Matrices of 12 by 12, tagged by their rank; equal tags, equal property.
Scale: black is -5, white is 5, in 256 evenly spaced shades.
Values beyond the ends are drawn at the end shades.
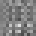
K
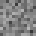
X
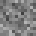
X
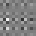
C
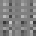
C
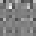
K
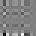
C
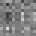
K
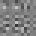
K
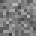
X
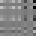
C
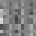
K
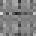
K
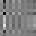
C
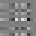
C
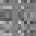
K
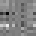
K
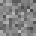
X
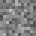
X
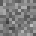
X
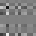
C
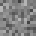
X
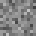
X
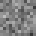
X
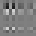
C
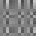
C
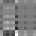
C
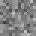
X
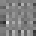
K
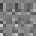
K
